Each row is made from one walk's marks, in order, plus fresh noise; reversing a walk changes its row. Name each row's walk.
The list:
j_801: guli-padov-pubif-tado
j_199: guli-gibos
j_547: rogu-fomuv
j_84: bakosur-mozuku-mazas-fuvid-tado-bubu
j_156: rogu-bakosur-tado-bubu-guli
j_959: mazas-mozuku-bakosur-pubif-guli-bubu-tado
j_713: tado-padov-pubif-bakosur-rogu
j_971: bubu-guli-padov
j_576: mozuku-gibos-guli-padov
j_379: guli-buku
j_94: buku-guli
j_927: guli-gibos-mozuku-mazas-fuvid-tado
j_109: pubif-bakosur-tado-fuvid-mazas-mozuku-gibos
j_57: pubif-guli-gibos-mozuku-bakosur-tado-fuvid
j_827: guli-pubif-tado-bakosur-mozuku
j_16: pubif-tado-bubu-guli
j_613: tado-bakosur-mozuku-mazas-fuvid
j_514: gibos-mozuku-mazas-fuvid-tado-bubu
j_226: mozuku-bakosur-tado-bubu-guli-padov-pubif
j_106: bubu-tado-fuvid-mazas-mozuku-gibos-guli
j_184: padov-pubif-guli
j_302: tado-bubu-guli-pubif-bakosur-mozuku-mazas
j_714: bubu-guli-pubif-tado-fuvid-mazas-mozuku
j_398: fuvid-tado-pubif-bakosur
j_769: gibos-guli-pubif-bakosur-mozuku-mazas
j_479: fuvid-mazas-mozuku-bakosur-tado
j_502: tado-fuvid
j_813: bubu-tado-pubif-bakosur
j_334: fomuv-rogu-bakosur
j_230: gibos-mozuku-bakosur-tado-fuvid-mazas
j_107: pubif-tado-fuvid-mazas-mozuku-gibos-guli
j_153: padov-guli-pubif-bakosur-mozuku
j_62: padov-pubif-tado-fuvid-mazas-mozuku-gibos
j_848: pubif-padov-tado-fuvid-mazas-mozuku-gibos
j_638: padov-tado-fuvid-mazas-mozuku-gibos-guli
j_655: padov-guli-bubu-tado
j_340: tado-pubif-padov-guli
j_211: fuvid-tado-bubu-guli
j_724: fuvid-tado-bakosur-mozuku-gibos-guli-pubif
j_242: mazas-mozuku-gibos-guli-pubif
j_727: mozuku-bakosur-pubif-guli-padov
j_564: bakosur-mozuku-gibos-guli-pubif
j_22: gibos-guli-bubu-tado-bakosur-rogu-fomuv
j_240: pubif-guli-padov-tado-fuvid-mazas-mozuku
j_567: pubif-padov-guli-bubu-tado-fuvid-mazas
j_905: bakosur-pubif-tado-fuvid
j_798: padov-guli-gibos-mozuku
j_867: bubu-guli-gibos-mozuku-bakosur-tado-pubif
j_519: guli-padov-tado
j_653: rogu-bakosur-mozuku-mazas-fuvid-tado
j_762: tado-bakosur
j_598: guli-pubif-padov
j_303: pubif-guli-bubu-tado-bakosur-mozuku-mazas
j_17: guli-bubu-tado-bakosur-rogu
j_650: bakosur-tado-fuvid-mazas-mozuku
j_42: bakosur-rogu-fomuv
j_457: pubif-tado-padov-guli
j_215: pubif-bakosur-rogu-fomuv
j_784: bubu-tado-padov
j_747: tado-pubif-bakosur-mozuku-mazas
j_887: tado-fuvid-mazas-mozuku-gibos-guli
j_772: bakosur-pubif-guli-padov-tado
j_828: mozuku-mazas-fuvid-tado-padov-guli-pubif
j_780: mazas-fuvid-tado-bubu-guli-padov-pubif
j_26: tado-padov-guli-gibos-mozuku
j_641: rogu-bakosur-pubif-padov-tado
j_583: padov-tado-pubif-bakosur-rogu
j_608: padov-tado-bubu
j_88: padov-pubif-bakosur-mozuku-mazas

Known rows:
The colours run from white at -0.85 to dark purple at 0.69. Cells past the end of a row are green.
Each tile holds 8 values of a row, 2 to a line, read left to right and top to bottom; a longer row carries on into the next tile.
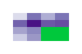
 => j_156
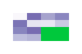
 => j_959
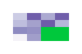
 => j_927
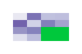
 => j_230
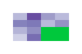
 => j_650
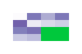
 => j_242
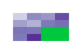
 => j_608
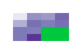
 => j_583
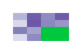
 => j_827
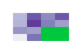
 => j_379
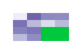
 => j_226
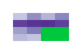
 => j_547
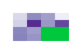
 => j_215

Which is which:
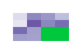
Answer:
j_57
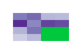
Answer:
j_334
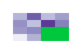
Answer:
j_22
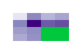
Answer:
j_641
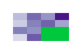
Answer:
j_519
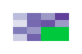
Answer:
j_801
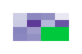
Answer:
j_109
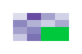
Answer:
j_84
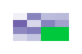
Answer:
j_514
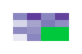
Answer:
j_17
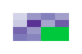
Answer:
j_457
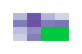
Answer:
j_42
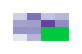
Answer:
j_769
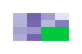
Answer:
j_905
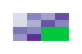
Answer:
j_655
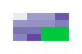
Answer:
j_638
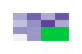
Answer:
j_199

